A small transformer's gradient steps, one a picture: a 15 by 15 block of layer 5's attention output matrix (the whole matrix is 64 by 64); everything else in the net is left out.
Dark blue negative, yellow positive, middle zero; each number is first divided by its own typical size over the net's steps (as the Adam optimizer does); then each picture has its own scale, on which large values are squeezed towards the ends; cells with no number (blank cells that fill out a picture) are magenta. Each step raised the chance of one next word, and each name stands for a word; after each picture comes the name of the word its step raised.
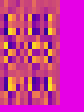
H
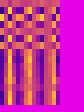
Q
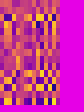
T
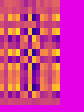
H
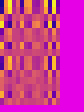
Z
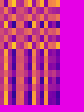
Q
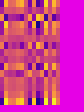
T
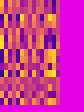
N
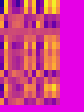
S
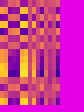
Q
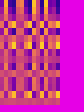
Z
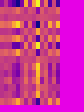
S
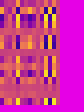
N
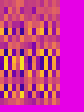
H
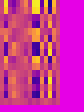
Z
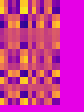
Z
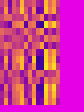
Q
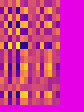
Q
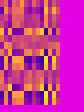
H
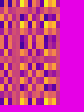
T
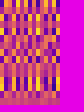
H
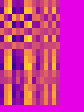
Q
